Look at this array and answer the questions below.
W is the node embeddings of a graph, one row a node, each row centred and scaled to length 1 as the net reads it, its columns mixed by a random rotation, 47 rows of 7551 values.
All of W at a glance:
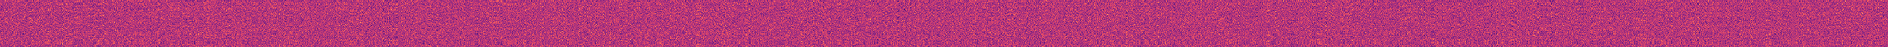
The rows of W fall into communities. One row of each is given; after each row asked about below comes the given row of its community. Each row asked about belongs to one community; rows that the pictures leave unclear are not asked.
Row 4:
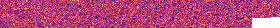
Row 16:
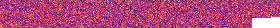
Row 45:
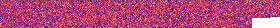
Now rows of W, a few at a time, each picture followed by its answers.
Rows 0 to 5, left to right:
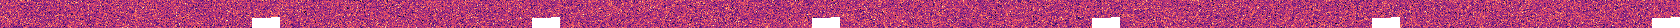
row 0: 45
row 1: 45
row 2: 16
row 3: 4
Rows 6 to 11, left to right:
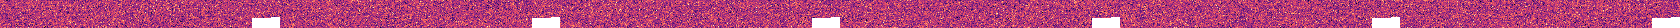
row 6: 45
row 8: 16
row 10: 4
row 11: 45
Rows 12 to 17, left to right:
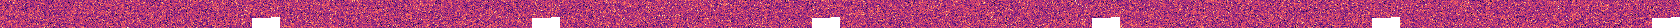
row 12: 16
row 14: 45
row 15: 16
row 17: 45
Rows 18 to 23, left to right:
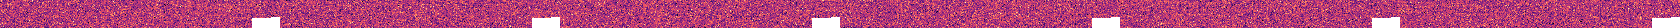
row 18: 45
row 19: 45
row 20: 16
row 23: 45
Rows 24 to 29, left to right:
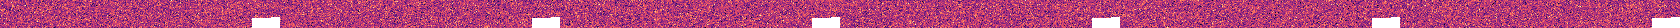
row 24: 4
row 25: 16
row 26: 16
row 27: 45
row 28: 4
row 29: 16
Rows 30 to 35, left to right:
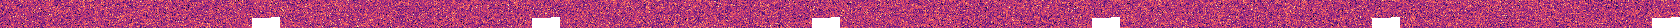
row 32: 45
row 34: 4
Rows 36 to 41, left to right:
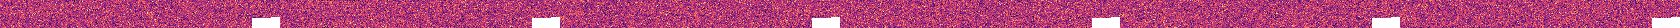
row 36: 16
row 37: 45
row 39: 4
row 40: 4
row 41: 4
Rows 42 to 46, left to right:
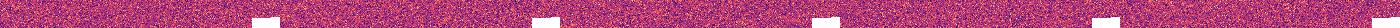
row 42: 4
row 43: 4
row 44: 16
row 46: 45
